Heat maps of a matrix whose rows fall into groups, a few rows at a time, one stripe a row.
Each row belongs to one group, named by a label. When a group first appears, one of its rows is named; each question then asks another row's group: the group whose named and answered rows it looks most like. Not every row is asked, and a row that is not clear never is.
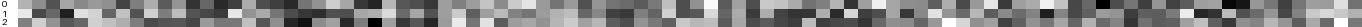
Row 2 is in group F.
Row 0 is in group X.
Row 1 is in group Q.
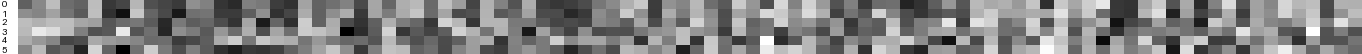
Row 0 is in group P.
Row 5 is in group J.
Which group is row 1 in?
P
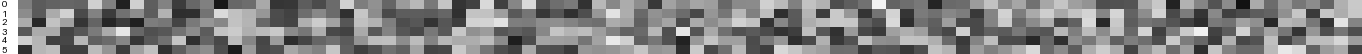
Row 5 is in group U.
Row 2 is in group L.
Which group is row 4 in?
Q
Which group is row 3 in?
F
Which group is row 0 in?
P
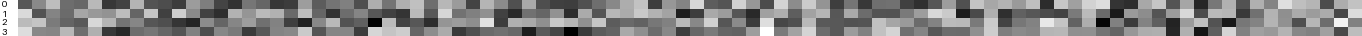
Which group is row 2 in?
F
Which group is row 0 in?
P
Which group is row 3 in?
J
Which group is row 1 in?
Q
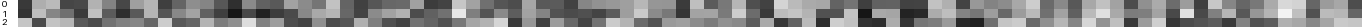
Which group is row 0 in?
U
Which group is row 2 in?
L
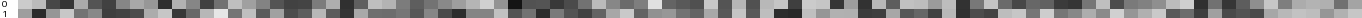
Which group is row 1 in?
L
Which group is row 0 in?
Q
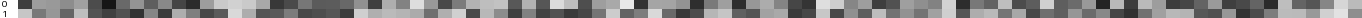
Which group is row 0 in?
L
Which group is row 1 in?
Q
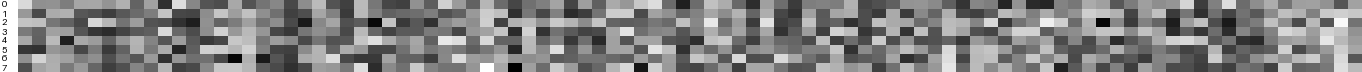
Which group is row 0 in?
Q
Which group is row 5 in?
L
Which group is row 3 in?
L
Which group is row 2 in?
F
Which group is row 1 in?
L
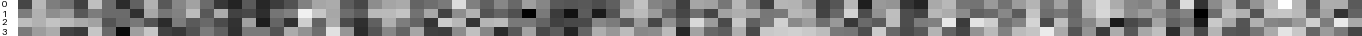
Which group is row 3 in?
U
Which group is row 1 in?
J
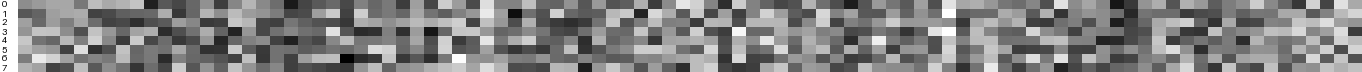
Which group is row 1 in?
L
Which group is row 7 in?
Q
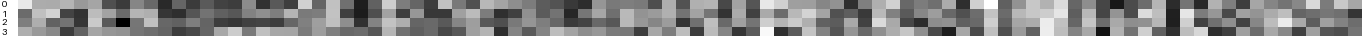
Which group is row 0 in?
X
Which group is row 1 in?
U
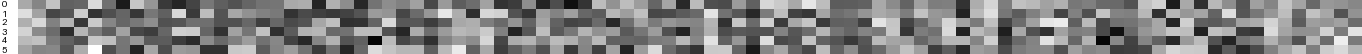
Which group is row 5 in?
Q
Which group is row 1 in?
Q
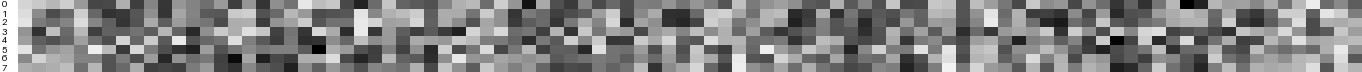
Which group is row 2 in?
Q
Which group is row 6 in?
X
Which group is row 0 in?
X
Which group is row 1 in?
Q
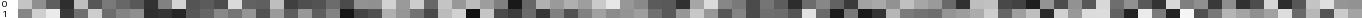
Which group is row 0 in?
Q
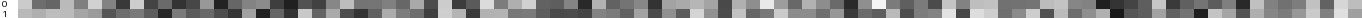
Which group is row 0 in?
P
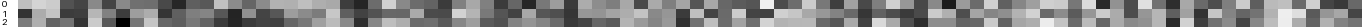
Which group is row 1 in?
U
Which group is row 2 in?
J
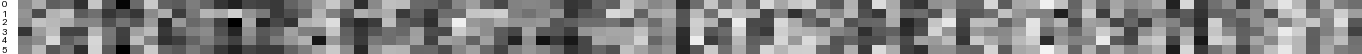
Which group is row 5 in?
J
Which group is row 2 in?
X
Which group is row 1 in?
L
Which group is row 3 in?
U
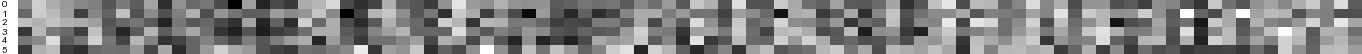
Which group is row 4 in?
U
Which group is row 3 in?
J
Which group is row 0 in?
X
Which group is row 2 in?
X
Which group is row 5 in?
L
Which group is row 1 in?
J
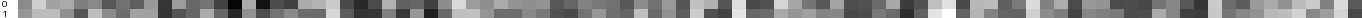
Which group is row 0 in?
X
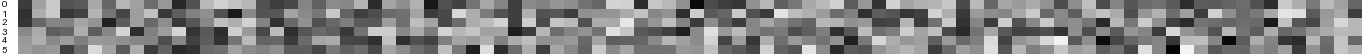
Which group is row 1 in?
U
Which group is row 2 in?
L
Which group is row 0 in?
L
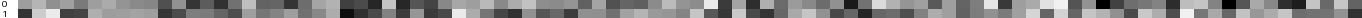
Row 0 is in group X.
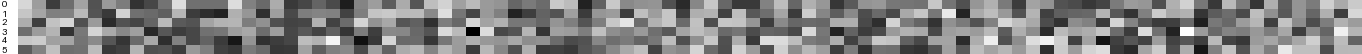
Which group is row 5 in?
P
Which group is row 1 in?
Q
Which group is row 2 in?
L
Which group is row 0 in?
Q
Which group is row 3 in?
F
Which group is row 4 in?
X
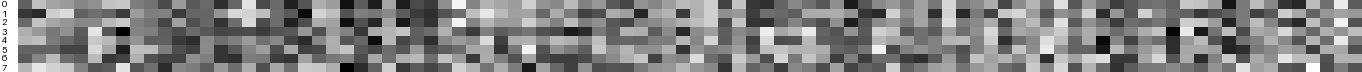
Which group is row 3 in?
J
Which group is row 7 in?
X
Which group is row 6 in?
P
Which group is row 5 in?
U
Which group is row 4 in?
F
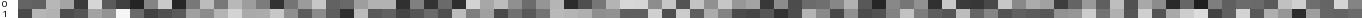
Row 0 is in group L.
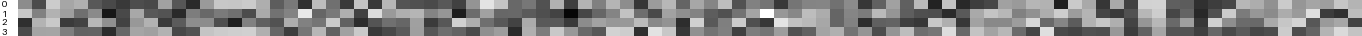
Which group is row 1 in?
P
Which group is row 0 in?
L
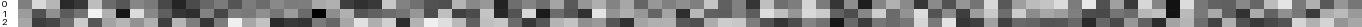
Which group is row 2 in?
Q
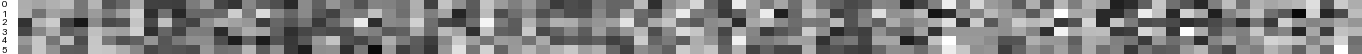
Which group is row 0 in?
P
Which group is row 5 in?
F
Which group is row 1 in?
P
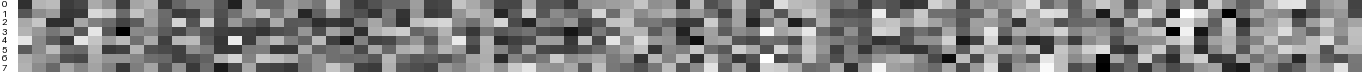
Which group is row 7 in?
X
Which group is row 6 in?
F
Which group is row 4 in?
Q
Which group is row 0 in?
U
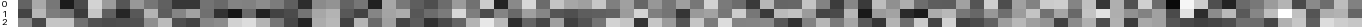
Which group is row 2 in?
L
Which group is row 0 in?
F
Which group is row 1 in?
J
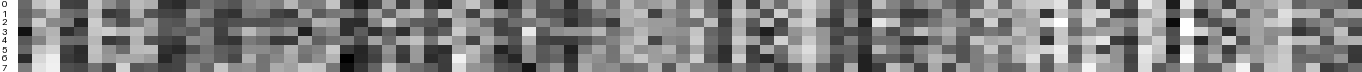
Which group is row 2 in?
J
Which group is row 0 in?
U
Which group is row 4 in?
P
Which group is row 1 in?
P
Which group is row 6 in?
U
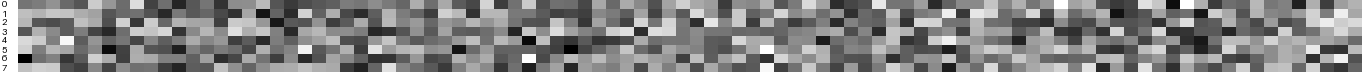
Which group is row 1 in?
X
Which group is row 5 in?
P
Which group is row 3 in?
L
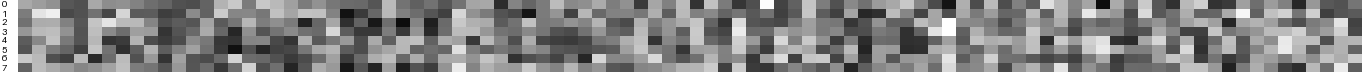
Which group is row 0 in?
F
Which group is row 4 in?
P
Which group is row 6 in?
Q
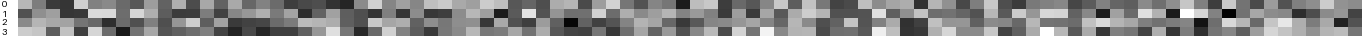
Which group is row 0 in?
Q
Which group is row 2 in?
J
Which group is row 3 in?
J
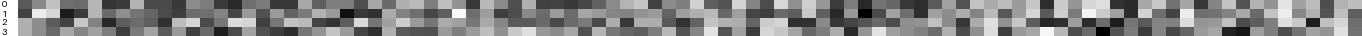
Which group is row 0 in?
P
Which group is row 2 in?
Q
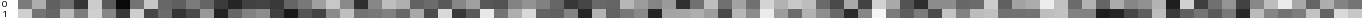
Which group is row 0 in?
J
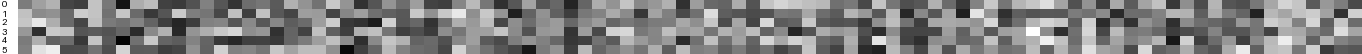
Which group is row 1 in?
Q
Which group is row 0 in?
U
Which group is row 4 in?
J
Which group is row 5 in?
F
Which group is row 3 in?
L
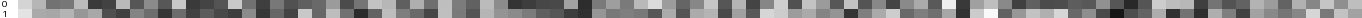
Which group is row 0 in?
Q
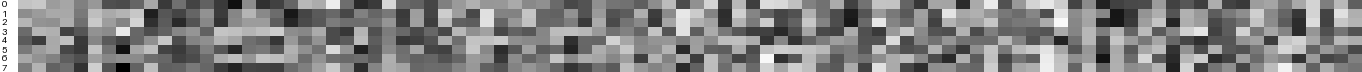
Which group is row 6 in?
F
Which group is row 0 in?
X
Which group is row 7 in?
J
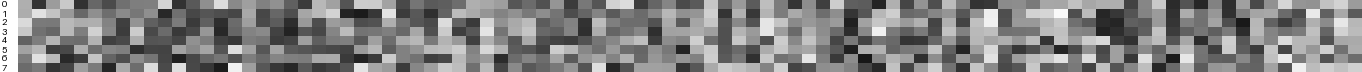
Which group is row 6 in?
F
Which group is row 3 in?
P
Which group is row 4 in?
P
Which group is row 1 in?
X
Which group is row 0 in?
L
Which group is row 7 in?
Q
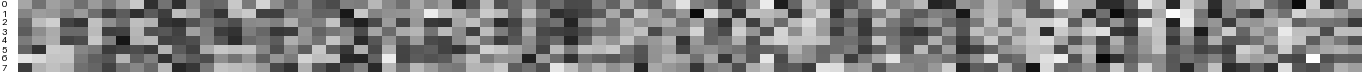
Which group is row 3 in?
P
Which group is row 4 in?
U
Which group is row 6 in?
X
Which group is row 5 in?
L
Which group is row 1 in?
Q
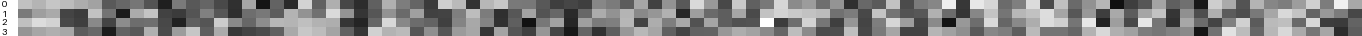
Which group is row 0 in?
X
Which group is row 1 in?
U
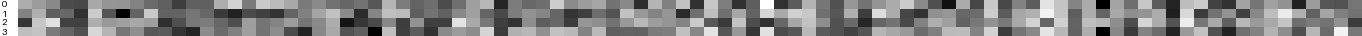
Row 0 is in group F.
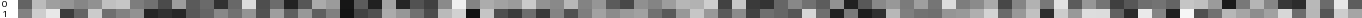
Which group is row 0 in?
X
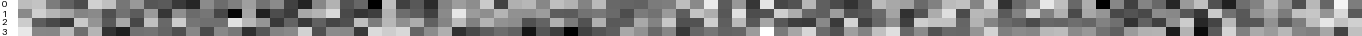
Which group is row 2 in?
Q
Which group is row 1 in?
X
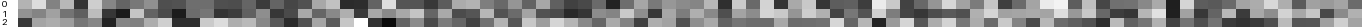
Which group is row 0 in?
J
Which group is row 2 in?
L
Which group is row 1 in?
P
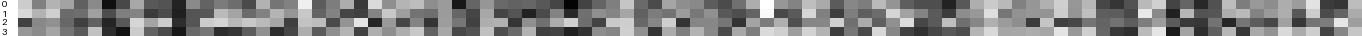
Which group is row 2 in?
L
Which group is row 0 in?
P
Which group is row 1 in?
F
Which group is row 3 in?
P
